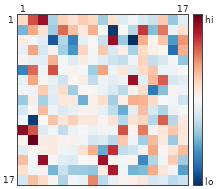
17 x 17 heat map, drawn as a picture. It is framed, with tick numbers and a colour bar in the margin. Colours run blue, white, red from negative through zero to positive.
Overall the values sit about 50% of the way up the scale. The centre is the smoothest part. Neither half mirrors the other. No overall slope runs across the table. Fine speckle covers the field.
